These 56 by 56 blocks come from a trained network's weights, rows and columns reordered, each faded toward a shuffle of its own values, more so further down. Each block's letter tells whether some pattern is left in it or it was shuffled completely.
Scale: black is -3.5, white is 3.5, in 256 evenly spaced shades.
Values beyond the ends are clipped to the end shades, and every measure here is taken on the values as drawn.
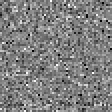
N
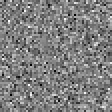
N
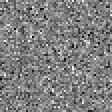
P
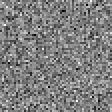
P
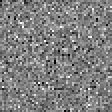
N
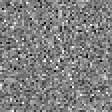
N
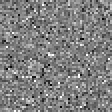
N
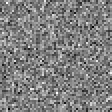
P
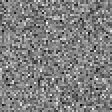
P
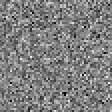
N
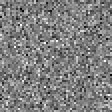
P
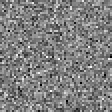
N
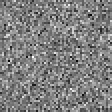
N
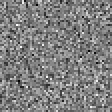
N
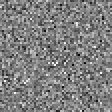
N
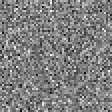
N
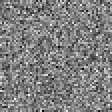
P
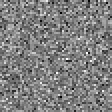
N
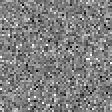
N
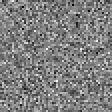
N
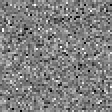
P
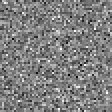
N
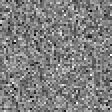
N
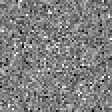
P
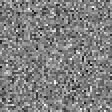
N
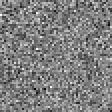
P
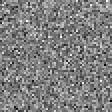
P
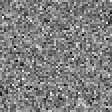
P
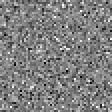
P
